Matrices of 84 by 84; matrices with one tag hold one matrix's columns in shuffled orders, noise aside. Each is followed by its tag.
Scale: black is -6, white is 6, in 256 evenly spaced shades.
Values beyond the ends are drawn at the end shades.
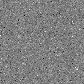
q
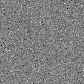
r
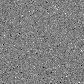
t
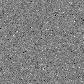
q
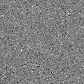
t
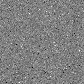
t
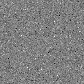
q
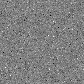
q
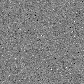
q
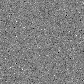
q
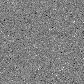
q
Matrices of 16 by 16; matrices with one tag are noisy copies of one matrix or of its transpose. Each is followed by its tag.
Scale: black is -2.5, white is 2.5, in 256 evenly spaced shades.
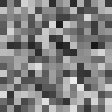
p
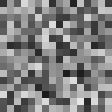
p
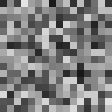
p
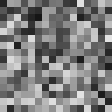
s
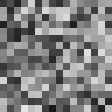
s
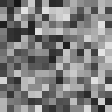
s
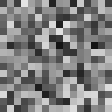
p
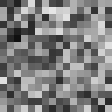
s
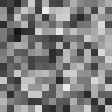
s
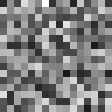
p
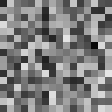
p
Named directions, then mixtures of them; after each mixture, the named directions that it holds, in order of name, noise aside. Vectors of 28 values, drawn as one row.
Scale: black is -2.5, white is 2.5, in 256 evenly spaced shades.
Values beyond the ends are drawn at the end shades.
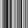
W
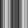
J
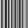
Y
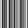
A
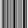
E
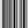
A, E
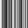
A, W, Y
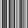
A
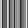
A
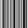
E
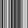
A, J, Y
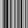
W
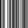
W, Y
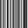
A, E, Y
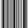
E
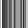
A, E, W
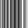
E, J, W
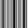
E, W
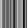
E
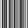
A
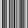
A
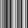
E, W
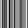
A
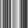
J, Y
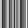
A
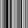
W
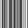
A, J, W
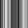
J
